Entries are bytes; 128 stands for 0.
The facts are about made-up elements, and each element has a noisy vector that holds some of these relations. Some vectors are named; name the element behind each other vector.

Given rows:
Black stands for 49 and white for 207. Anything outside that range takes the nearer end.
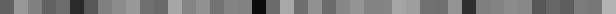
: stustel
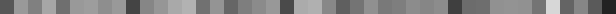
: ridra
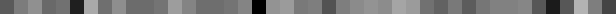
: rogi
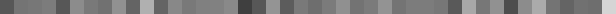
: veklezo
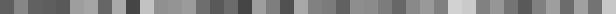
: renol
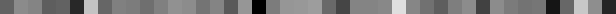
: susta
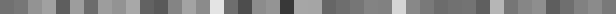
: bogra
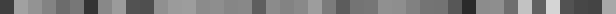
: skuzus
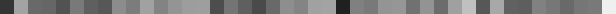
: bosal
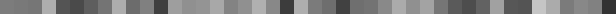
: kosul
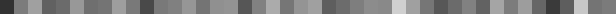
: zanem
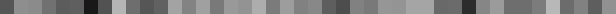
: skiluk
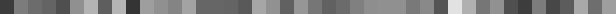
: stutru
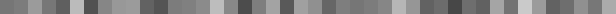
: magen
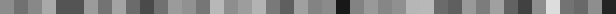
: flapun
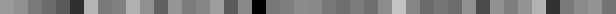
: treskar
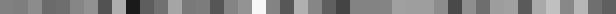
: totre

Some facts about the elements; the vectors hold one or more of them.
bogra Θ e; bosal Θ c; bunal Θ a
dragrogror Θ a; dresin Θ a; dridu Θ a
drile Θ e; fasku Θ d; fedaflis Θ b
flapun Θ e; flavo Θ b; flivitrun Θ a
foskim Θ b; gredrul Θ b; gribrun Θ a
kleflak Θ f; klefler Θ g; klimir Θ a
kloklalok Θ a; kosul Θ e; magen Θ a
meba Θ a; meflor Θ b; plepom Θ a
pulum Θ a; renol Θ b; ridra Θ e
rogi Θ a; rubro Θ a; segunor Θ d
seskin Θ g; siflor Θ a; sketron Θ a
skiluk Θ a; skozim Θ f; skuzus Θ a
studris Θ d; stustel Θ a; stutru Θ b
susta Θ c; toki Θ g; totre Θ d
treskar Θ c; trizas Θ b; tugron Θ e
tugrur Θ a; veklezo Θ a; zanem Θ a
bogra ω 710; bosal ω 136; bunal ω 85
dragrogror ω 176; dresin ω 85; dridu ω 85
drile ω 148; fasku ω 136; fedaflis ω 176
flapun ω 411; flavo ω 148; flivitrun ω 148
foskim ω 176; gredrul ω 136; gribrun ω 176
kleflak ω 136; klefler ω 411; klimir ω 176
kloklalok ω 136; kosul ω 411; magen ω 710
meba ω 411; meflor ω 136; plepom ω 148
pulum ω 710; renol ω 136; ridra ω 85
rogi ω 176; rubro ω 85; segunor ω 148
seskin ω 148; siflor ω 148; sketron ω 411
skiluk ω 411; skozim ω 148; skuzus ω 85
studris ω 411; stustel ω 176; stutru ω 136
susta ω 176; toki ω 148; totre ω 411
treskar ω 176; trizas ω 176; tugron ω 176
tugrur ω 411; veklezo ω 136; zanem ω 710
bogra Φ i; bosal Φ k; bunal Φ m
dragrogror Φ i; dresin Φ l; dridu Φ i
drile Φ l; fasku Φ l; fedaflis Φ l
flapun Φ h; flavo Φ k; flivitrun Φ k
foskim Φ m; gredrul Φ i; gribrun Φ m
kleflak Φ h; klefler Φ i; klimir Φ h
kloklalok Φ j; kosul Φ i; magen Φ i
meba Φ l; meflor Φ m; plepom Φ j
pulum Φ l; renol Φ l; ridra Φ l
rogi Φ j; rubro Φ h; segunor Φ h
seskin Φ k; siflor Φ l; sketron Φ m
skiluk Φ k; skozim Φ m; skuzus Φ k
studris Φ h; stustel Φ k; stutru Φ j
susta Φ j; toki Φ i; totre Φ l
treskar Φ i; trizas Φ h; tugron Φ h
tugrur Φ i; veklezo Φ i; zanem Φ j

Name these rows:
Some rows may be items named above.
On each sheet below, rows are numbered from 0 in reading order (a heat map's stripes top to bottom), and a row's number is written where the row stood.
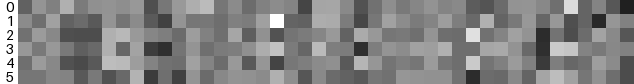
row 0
ridra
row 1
segunor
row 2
foskim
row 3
studris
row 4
foskim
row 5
tugrur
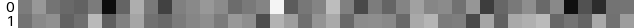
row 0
seskin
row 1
pulum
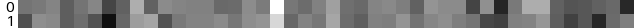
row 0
siflor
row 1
flivitrun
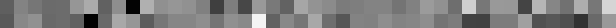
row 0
fasku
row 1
flivitrun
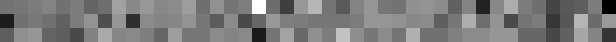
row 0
drile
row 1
kloklalok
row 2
gribrun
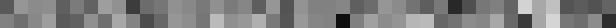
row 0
dridu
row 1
flapun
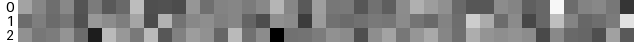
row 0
klefler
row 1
gredrul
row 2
tugron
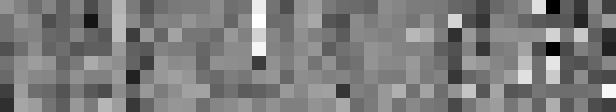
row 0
toki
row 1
flavo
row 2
meba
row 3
plepom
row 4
rubro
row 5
dresin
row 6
bosal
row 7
bunal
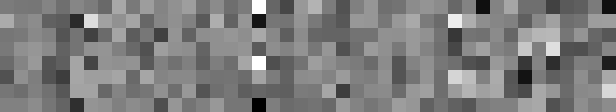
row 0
drile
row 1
trizas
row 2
tugrur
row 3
rubro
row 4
skozim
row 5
meflor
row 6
kleflak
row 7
dragrogror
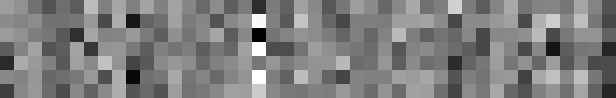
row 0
fedaflis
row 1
totre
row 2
treskar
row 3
skozim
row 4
bunal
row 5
totre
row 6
sketron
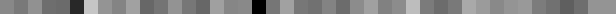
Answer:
klimir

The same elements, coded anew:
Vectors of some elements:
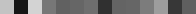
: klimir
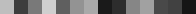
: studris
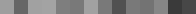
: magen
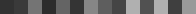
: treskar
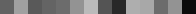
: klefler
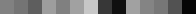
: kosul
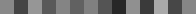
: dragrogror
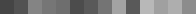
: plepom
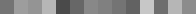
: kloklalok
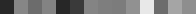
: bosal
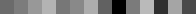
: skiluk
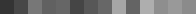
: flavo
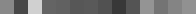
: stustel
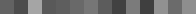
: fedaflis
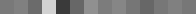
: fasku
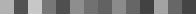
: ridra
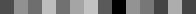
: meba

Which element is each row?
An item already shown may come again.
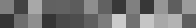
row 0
fedaflis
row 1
seskin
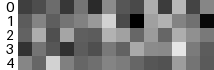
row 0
treskar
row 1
klefler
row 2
meflor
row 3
toki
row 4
dresin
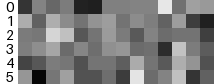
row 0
bosal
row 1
bogra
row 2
pulum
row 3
bunal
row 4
drile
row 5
segunor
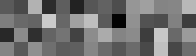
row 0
susta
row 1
totre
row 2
skozim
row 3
dridu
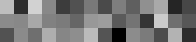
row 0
rubro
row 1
bunal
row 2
meba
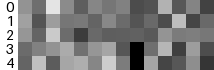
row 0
zanem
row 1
dridu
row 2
skuzus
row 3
skiluk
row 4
sketron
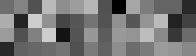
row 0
tugrur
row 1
rubro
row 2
kleflak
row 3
siflor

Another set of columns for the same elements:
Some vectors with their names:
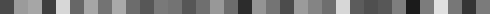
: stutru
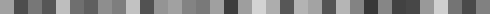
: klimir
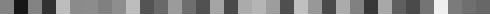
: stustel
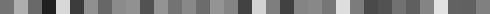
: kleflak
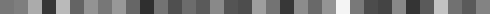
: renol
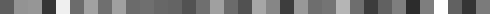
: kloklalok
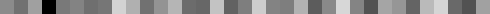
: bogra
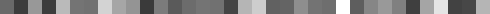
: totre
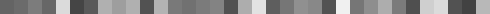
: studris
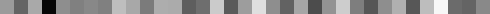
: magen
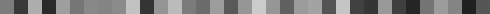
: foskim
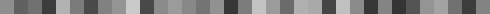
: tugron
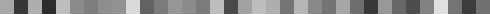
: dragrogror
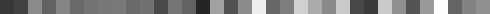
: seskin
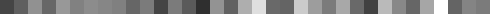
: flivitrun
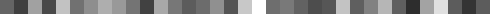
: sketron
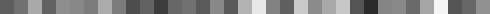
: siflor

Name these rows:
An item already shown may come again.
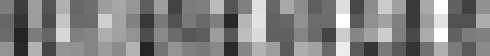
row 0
klefler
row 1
totre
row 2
skiluk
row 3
fedaflis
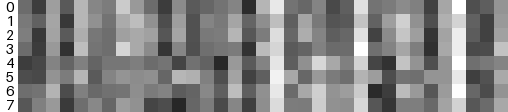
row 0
meba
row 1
kosul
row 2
klefler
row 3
totre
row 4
seskin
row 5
rubro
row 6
toki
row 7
drile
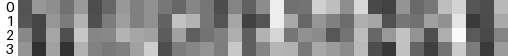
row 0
segunor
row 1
rubro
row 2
tugrur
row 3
treskar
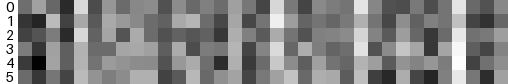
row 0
kleflak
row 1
bunal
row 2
bosal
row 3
klefler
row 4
skuzus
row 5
susta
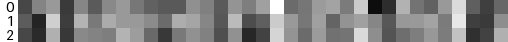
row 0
skozim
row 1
dridu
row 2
ridra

